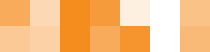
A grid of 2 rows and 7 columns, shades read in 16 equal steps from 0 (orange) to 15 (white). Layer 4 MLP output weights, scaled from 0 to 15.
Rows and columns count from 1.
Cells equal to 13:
1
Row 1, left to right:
4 10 0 2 13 15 7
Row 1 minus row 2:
-4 1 0 -2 12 0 1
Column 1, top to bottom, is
4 8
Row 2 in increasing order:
0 1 4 6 8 9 15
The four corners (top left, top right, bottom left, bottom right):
4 7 8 6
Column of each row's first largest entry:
6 6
